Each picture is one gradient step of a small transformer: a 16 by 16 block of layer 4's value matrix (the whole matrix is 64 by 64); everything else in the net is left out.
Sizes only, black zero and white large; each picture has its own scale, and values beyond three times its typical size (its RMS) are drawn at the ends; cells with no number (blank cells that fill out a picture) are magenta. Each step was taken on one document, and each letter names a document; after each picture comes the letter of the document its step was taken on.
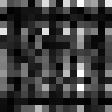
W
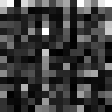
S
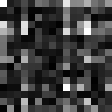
S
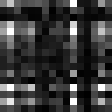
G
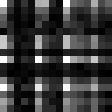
W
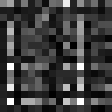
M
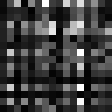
M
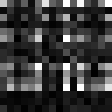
W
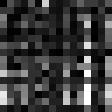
S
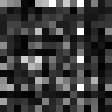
W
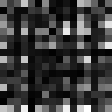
S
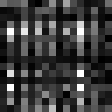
M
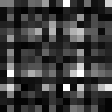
M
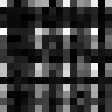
W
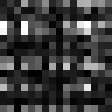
S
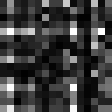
G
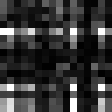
G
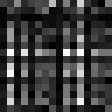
M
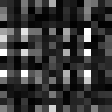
S
